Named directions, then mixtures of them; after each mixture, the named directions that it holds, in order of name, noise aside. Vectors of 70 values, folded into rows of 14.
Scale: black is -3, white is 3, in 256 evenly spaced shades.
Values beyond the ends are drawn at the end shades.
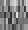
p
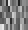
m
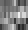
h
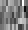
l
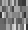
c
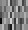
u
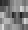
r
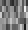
c, l, p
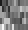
h, m, r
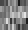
h, m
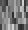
h, l, r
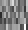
c, l, p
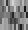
l, p, r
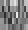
p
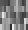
c, r, u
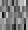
c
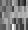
c, h, u
